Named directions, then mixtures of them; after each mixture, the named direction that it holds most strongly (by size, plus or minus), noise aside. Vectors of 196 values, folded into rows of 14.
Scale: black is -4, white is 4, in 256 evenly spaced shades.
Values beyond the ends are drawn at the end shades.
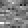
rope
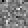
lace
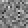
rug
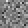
rug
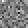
rug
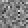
rug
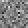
rug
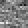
rope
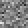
rug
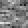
rope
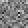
rug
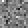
lace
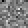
lace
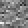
rope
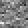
rope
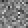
rug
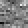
rope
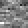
rope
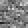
rope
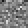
lace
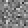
lace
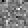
lace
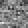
rope
